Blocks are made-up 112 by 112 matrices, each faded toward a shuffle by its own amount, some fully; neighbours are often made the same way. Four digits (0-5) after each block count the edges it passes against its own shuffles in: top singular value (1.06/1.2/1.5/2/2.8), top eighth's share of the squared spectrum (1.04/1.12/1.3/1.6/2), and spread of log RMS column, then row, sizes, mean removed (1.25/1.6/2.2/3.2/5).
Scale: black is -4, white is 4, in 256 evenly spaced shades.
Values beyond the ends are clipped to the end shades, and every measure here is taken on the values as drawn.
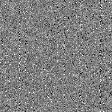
2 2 3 0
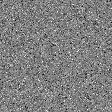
0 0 0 0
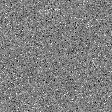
0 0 0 0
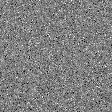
0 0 0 0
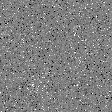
2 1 0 0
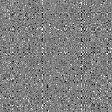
5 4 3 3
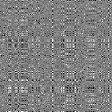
5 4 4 3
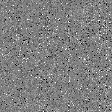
3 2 2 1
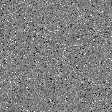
0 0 0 0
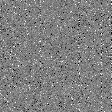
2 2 2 0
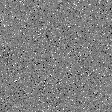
0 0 0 0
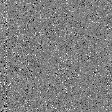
2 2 2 0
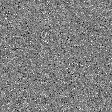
3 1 0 0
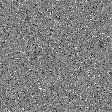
1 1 0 0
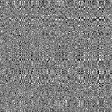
5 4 3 3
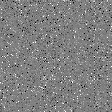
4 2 1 0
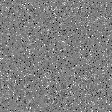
3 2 1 0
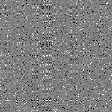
5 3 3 2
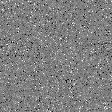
3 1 0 0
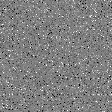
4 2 0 0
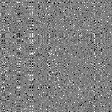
5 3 3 2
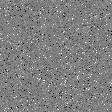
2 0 0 0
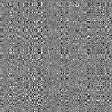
5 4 4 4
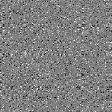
4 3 2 2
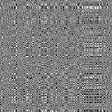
5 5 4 4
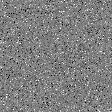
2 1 0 0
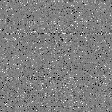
4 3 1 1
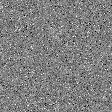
2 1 0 0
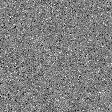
2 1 0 0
